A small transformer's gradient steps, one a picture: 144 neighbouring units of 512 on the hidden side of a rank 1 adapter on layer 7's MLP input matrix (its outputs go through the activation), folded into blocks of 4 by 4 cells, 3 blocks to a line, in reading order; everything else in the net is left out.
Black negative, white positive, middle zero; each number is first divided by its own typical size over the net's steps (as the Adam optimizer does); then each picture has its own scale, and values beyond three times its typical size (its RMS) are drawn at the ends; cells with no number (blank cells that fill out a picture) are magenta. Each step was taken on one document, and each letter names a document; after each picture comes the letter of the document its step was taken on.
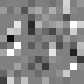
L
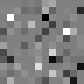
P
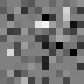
L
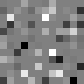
P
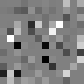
L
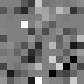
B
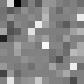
L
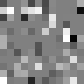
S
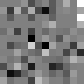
B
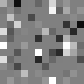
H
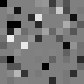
H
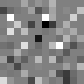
P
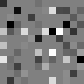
H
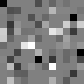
H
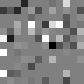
L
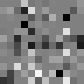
B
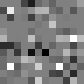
S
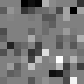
S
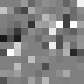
L
